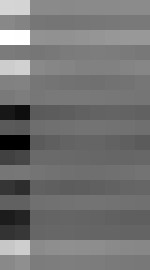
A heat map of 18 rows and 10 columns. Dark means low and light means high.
The right part is calmer, past a seam about 20% of the way across. A few values lie far out on both sides of the bulk. The ninth with the lowest average is the middle left. The top left is the ninth with the highest average.
